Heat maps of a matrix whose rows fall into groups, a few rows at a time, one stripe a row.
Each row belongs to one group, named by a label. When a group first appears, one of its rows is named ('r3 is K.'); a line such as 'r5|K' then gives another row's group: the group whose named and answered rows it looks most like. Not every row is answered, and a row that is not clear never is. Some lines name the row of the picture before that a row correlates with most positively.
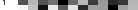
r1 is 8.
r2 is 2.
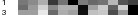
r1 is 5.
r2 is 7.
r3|7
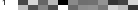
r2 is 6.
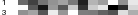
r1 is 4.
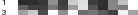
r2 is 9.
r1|9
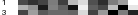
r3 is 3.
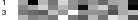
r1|6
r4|6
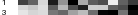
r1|5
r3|3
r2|7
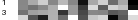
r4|2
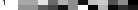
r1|7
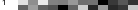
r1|3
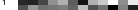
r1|4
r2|3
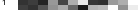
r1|9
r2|4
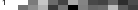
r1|3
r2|5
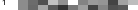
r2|8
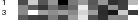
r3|3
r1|8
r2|9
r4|9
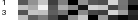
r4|3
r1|5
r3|5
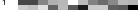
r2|7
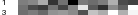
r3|4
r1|5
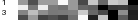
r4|3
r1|6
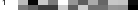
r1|6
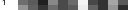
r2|9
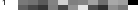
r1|6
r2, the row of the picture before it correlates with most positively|1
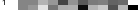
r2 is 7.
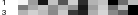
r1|2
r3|7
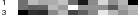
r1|7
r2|2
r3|4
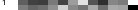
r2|6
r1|9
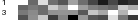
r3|4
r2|2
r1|3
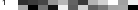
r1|4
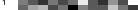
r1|9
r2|5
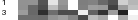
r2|2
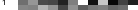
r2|8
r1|3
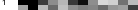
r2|6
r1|4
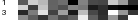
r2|3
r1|5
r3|5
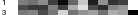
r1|8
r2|9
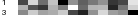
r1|8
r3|7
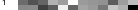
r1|2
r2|6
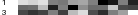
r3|9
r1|3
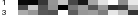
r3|6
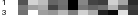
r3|3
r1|5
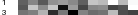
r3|5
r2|8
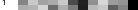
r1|7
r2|7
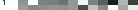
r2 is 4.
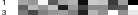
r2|8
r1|7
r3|4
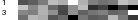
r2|3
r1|2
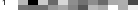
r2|4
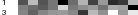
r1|8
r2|6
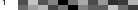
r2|5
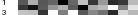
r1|8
